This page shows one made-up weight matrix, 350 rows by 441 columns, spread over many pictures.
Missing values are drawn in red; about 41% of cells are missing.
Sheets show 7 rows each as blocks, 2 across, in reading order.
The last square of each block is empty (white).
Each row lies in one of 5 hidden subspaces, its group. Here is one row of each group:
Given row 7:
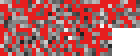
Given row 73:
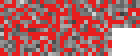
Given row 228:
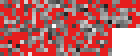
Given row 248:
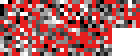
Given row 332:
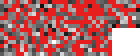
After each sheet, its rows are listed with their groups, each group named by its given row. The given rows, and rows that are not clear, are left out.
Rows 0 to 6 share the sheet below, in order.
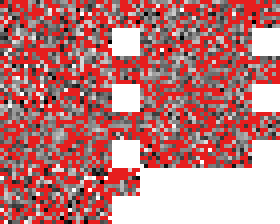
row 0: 7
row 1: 332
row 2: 332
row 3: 228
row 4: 248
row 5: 7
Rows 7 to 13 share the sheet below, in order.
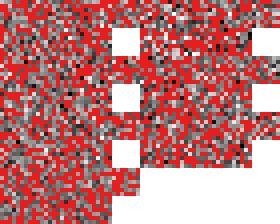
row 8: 73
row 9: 7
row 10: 332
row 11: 7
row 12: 332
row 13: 73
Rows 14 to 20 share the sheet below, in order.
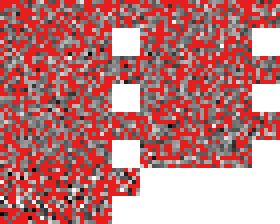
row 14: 228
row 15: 228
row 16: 248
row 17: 228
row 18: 73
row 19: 228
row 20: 332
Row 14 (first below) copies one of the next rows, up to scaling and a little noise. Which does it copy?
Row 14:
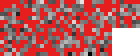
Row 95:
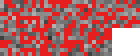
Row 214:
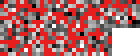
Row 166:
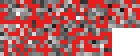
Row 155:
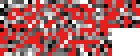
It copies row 155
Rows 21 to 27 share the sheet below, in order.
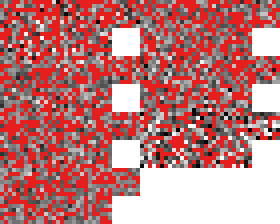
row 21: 228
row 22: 248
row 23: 73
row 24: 73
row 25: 332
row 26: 228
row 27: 73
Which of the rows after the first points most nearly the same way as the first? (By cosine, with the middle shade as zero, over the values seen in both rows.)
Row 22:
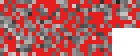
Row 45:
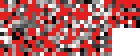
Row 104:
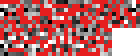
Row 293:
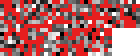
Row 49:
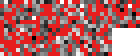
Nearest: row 293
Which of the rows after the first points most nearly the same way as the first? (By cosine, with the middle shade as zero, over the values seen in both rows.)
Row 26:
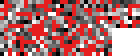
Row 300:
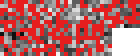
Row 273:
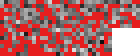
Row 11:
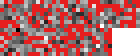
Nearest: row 273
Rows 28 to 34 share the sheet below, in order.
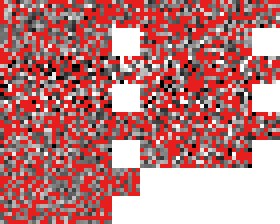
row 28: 332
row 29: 248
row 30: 248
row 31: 73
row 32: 73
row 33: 73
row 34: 228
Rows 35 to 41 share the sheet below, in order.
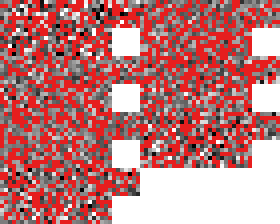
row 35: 248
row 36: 248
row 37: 73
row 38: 248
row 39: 332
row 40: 248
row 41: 73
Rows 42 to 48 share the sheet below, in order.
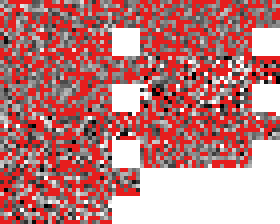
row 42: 332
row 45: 248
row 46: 332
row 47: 228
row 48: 73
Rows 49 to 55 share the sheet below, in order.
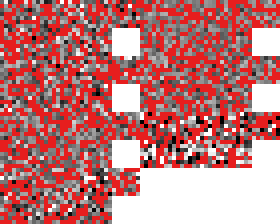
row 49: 248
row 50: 248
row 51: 228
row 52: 73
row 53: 248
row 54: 332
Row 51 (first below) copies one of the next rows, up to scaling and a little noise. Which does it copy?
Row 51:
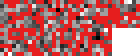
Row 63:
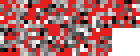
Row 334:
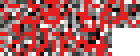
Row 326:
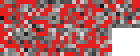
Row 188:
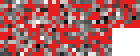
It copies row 334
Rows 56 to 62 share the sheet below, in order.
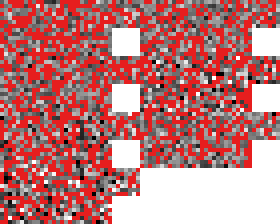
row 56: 228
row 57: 332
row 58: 228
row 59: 228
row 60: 248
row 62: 228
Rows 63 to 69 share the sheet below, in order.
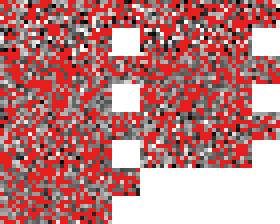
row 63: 228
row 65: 248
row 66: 332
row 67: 332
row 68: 248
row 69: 248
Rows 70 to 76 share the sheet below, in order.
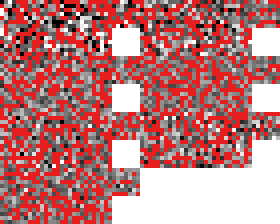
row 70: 248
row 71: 332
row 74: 73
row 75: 228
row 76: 228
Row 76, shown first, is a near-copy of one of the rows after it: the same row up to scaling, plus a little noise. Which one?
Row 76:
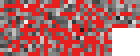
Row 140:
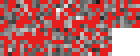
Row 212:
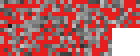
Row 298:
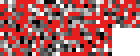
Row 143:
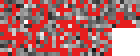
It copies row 143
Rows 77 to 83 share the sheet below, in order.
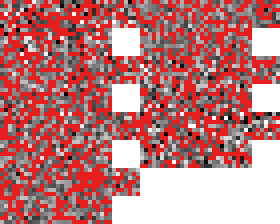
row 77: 332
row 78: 248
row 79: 7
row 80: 332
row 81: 248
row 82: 228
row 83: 228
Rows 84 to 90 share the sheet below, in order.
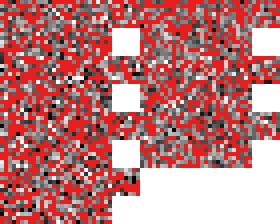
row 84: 7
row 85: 332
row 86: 332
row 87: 248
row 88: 248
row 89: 248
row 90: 228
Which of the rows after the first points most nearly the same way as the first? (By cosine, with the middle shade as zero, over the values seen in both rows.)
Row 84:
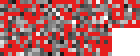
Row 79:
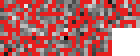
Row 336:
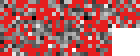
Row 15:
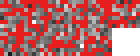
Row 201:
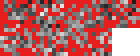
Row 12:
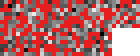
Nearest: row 201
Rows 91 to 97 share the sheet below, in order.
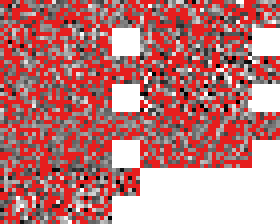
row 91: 228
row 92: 228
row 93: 248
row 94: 7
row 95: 228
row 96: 332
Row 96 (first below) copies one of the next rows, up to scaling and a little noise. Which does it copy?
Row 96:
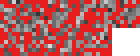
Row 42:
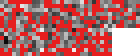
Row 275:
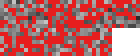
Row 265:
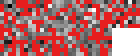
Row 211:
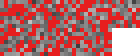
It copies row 275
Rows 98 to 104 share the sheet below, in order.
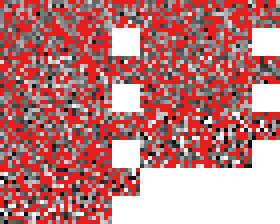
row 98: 73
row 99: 7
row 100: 248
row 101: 248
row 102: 73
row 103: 228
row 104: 332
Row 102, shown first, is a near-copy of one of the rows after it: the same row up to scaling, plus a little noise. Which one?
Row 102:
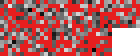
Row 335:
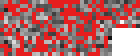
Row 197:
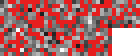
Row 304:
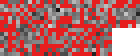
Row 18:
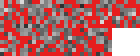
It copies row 197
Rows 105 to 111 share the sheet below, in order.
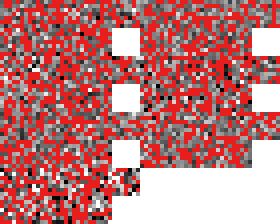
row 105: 248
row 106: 73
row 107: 73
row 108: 7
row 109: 7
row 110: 228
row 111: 228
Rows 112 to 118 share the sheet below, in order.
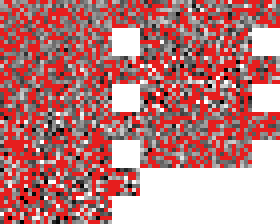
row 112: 73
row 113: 73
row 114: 7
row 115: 332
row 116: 332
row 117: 73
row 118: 228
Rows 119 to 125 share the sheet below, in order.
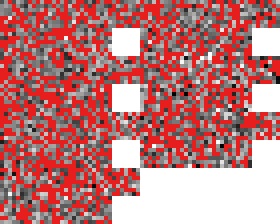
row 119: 7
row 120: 228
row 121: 248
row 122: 248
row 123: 248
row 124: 248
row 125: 228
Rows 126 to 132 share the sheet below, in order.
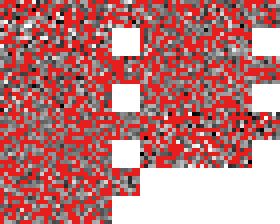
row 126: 73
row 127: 7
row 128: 7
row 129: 7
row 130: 228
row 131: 7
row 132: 228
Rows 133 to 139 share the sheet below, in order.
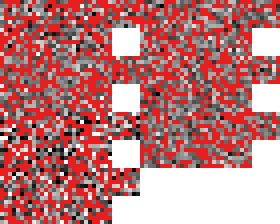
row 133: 73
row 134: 332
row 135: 248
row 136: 248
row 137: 7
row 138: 248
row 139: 228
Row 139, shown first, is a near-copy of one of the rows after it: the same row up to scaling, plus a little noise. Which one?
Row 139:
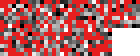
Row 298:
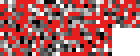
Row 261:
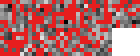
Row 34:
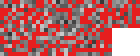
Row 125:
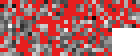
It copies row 125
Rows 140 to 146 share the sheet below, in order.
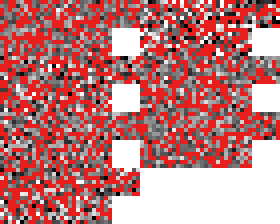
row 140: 228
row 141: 248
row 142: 7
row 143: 228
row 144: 73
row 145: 248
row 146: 73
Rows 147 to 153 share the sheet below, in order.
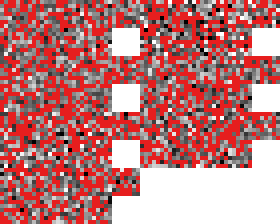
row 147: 7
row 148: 7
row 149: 332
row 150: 228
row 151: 7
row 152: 248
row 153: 228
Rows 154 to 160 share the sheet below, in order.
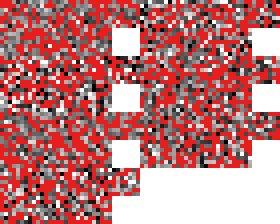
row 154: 332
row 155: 228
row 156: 248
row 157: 248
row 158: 73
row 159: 7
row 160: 228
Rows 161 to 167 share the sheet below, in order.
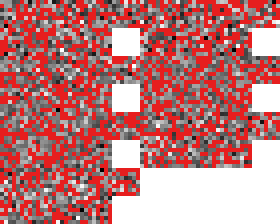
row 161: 7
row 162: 7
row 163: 248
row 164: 248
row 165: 248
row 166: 228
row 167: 332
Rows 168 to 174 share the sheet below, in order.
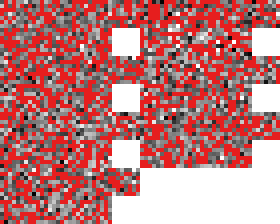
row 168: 228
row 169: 73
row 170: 332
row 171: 73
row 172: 7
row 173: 228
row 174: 332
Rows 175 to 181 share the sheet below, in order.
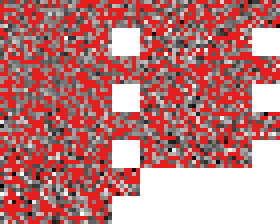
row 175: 7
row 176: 73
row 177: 248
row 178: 332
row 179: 332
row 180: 73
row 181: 228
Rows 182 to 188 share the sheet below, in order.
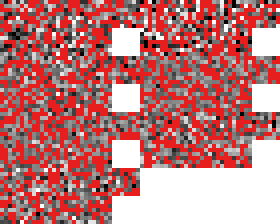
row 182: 248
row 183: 332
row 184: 248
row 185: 7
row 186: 7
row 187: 248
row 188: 228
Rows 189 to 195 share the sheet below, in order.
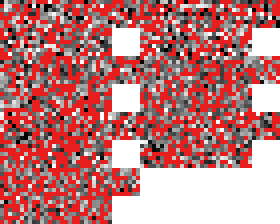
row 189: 228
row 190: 248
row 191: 248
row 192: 248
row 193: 73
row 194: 248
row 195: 73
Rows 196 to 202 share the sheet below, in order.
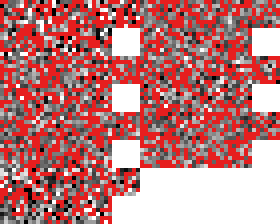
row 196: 228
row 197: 73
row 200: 228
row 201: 73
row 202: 73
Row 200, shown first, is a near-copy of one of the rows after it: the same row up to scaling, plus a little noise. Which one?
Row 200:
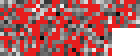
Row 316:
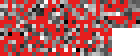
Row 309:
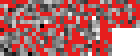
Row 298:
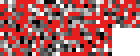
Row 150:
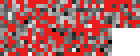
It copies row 298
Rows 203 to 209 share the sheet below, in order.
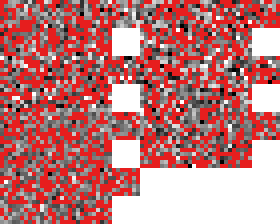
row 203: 248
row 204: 228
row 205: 73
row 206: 248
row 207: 332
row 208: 73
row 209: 332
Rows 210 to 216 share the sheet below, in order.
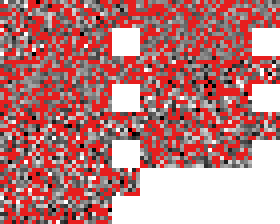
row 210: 248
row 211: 332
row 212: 228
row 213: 332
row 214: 228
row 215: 332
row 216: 332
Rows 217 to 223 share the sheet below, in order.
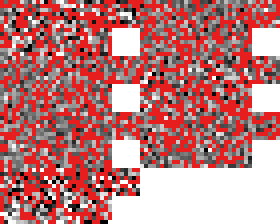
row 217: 248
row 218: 248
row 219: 332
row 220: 7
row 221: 248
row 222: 7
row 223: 248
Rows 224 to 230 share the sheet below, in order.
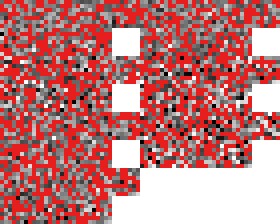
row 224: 248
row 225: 248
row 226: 332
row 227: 73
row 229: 248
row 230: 73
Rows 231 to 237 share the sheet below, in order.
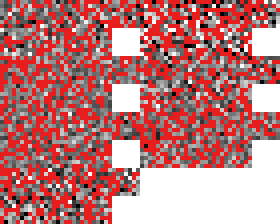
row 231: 228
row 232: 7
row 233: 7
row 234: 248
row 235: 248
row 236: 73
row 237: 332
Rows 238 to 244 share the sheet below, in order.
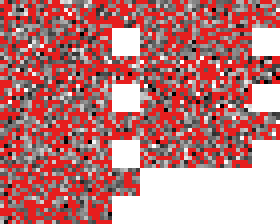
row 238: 248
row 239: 332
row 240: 248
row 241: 248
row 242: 228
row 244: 7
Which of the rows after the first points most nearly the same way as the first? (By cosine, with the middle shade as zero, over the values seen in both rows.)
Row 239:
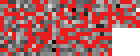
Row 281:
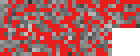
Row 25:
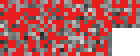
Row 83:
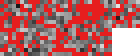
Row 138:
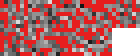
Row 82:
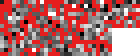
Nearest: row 82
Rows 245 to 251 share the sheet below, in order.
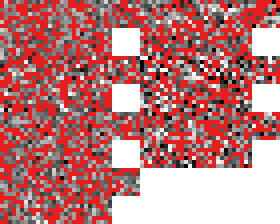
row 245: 248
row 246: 332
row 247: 7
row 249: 73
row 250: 73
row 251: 73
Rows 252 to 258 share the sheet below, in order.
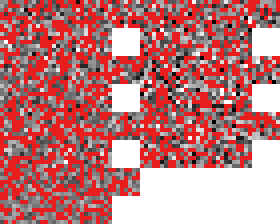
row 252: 73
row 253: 228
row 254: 228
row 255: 228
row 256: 73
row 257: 332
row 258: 248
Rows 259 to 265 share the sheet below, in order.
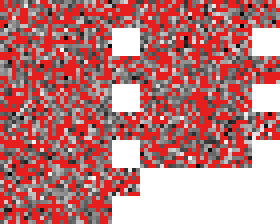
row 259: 7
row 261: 228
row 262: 7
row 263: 332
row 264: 332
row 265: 332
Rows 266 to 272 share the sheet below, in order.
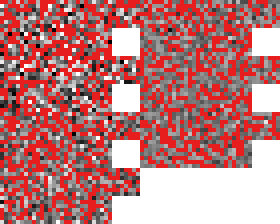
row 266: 228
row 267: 73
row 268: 248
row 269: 248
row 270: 228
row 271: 248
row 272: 248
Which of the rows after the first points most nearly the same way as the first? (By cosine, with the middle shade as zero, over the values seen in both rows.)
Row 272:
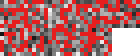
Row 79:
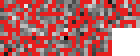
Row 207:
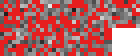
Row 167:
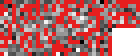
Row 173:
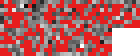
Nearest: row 167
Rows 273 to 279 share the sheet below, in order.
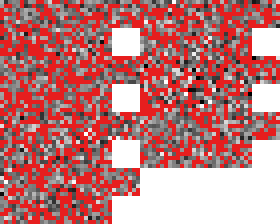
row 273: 248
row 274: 73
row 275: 332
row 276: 73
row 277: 332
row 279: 332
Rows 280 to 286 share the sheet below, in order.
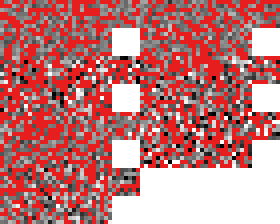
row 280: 332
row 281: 73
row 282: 7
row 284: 73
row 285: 228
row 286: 248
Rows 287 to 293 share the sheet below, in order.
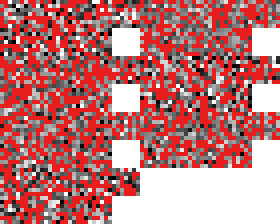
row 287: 228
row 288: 228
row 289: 228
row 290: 7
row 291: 248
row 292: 73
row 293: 228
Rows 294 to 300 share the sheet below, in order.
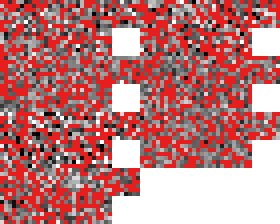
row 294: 332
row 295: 228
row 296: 248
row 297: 7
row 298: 228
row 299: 248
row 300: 248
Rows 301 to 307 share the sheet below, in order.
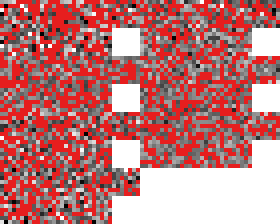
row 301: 332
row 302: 248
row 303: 73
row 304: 73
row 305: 332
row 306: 73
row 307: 7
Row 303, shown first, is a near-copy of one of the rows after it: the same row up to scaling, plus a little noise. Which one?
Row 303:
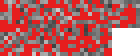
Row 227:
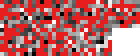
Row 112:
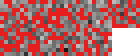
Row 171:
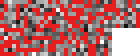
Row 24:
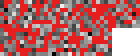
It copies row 171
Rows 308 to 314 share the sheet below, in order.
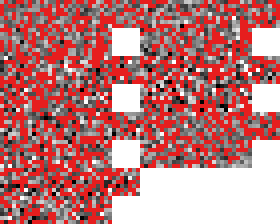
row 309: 228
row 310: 248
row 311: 228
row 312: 228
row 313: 228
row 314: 228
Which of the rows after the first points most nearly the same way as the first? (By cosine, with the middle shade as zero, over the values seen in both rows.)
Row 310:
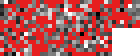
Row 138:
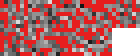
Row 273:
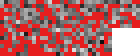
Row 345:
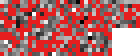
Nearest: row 345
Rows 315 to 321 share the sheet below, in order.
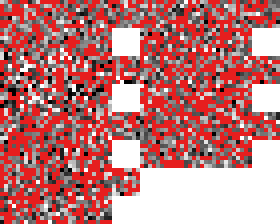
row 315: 7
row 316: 228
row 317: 248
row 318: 248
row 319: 7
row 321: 248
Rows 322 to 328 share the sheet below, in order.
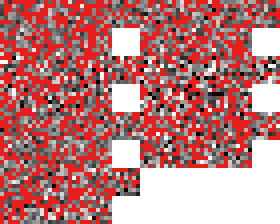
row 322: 248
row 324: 332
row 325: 332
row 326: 228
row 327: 73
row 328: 332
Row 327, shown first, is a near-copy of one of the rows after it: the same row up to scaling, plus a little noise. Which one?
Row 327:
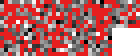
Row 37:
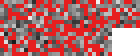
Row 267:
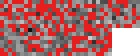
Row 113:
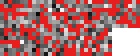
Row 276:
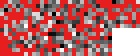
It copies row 276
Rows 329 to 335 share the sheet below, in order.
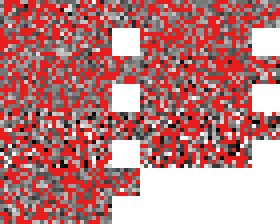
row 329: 228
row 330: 7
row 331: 228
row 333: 7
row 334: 228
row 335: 73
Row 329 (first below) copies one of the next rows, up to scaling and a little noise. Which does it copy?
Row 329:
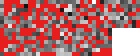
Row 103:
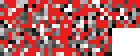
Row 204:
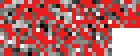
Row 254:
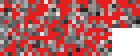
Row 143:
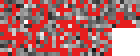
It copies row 103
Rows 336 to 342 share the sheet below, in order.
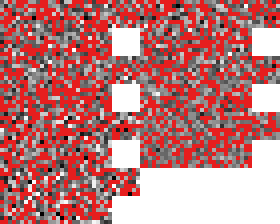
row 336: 332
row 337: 228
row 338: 332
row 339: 248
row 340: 228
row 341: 248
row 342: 73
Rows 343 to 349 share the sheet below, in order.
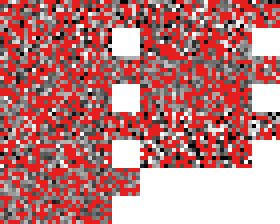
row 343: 7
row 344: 73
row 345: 73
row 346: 248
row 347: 7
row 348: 228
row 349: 73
